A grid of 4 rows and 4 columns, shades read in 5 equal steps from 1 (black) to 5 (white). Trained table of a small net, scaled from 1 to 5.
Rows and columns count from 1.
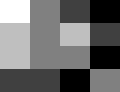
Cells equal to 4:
3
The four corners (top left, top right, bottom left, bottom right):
5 1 2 3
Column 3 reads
2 4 3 1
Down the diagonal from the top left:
5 3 3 3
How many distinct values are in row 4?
3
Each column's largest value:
5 3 4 3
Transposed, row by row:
5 4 4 2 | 3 3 3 2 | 2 4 3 1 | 1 2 1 3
